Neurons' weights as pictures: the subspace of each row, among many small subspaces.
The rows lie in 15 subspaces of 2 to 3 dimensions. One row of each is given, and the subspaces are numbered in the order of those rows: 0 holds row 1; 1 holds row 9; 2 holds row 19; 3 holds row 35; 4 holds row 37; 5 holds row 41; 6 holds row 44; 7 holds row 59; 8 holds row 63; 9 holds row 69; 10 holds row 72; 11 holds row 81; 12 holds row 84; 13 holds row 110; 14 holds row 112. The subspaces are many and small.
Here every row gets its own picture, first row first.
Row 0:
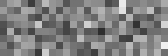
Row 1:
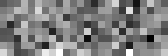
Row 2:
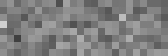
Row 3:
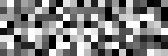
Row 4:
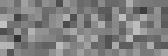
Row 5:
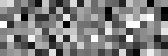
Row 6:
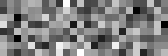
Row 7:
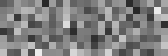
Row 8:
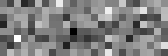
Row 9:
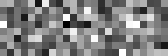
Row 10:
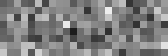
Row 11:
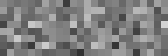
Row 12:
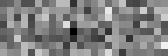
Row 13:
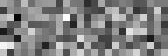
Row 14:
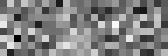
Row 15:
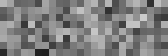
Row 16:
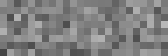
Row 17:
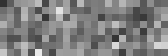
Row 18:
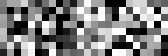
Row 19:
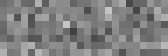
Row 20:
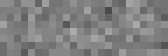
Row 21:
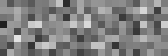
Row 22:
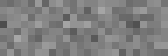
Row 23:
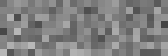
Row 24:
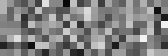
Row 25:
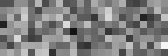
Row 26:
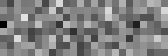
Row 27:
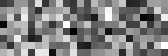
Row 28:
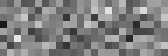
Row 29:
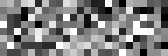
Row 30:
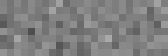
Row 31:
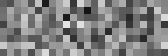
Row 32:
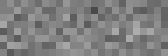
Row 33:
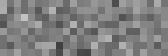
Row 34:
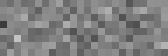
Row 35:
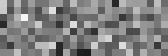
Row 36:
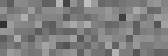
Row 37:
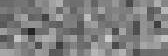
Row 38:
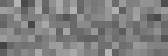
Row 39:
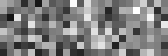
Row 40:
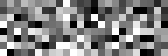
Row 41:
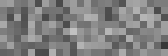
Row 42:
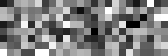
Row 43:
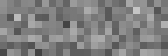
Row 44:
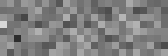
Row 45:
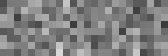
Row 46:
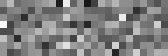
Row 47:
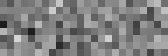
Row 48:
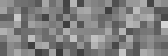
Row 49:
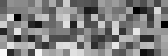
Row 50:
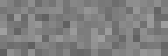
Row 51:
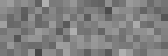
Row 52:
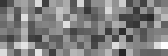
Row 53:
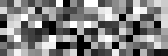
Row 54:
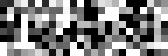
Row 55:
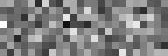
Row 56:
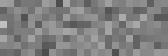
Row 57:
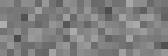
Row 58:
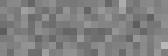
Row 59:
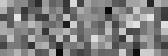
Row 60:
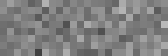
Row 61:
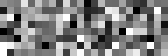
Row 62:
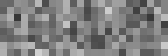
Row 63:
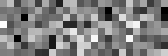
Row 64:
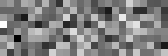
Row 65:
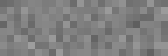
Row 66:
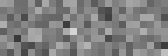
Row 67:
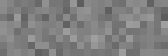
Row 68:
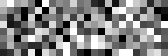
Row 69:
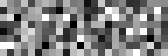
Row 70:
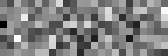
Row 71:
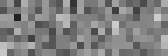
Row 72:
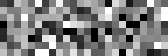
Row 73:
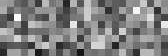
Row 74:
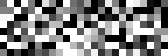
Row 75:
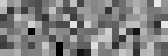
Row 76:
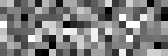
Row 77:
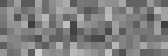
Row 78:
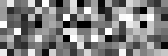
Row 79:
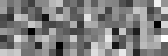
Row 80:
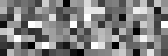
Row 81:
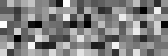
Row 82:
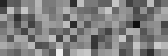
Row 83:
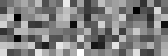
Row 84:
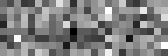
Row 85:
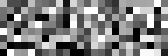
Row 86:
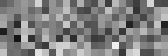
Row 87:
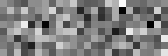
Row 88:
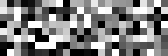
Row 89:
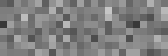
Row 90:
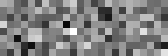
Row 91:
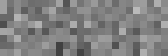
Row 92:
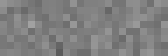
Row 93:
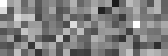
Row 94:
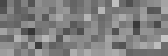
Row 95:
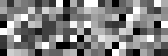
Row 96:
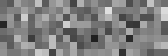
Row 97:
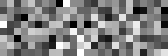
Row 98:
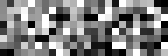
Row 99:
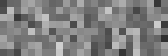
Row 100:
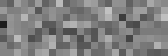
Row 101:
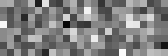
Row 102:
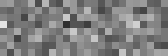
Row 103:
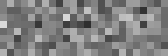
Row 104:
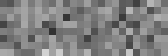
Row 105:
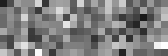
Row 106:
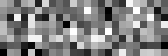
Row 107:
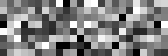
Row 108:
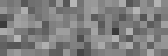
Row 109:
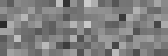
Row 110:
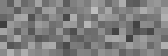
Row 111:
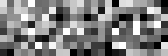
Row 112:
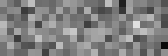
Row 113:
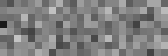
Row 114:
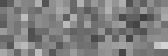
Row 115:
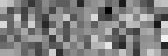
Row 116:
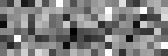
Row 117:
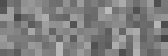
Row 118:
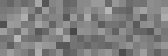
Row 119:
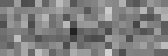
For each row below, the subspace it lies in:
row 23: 13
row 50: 13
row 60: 14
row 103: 11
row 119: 12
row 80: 1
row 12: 12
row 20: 2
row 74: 13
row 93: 4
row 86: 10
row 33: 3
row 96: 8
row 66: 5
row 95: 0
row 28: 2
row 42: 0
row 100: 10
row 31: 11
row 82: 3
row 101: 1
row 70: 8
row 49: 2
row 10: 2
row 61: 9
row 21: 11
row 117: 4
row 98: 4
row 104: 0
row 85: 13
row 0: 14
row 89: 7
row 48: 8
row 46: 0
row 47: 3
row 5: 7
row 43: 2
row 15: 0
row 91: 7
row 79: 4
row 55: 1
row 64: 6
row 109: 0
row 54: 9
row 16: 13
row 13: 9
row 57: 6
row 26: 7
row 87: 5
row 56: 0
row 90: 5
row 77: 12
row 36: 0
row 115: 4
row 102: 1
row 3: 7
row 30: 3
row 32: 13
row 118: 14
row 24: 11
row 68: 14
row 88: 11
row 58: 14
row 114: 9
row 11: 1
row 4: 9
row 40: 2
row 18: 5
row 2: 10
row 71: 12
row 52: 9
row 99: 4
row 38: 12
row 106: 2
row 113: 3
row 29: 14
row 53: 10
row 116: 12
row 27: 5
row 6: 8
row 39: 5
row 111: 4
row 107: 10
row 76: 10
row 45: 7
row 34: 6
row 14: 12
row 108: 5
